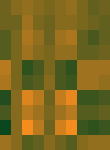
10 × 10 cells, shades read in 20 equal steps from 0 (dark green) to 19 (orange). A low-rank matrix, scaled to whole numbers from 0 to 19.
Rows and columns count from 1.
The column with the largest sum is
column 3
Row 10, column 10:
11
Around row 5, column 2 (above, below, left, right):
9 9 14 3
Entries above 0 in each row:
10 10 10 10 10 10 10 10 9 10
